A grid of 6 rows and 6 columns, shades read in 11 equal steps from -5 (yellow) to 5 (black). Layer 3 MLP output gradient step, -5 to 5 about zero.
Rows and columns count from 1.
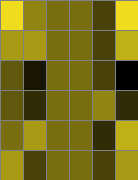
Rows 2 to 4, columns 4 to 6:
0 2 -3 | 0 2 5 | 0 -1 3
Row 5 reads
0 -2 0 0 3 -3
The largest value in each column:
1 4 0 0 3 5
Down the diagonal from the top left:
-5 -2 0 0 3 -2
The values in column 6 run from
-5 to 5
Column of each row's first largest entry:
5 5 6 2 5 2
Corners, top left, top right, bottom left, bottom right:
-5 -5 -2 -2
